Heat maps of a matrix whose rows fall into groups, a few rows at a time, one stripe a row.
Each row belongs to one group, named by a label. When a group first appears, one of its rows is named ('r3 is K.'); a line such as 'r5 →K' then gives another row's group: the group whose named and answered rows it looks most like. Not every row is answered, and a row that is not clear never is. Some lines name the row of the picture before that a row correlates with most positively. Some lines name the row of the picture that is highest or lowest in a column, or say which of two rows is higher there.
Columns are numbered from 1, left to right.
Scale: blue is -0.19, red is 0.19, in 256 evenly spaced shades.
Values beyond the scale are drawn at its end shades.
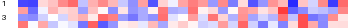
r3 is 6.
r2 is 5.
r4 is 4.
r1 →6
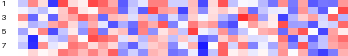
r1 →6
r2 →6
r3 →4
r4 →5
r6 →6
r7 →6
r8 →6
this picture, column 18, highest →5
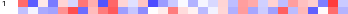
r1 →4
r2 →6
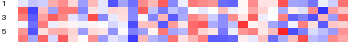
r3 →5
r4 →4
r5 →5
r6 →4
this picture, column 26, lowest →6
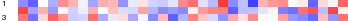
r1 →6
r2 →4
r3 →5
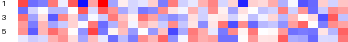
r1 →5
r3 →4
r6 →5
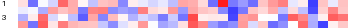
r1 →6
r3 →4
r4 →4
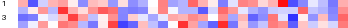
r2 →6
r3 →6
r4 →6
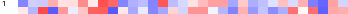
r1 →6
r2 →4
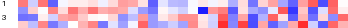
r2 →6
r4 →4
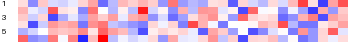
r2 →5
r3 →4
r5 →6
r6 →5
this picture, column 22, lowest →1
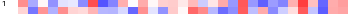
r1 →4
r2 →4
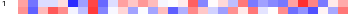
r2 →5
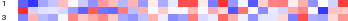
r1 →6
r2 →4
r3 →6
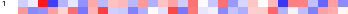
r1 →4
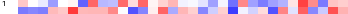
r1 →4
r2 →6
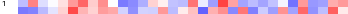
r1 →6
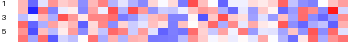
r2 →4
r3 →6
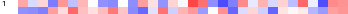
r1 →4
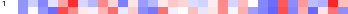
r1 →6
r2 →6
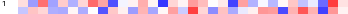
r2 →4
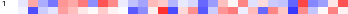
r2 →6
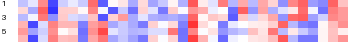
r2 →4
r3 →4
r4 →5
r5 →5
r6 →5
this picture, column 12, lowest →2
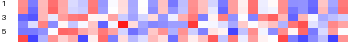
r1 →5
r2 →5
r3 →6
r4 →4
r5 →6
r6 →5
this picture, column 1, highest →6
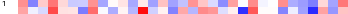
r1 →5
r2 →5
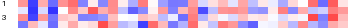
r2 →6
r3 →4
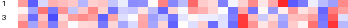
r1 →5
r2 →4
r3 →4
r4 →4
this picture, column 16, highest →2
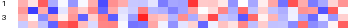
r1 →4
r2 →4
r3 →5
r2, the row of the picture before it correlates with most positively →3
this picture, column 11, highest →1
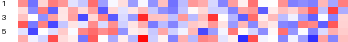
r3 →5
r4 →4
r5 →6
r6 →5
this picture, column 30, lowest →6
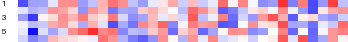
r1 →6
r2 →5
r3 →6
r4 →5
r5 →6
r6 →6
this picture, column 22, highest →5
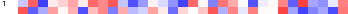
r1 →6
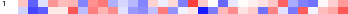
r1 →5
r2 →6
